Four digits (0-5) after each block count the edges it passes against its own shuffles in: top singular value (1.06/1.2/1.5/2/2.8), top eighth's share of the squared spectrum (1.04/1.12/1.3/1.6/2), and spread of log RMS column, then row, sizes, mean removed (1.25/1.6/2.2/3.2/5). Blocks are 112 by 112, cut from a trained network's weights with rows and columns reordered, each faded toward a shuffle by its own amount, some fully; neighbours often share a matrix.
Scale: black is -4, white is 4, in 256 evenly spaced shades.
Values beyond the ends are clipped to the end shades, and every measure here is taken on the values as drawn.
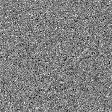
2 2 0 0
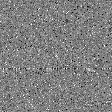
3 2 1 1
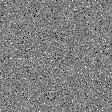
2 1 0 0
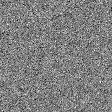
0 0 0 0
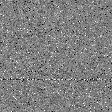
3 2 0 1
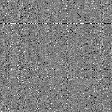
4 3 2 2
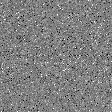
2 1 0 0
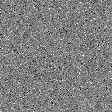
1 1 0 0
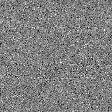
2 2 0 1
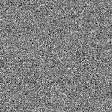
3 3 1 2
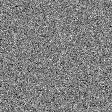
0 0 0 0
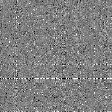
4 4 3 2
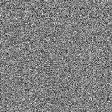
3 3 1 2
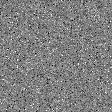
0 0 0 0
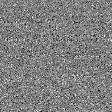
3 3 0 2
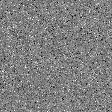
0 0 0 0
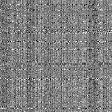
4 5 2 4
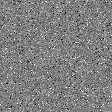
1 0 0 0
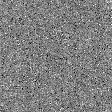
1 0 0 0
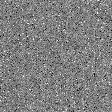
0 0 0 0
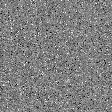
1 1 0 0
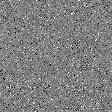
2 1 0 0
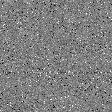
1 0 0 0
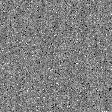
2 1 0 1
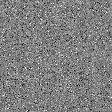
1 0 0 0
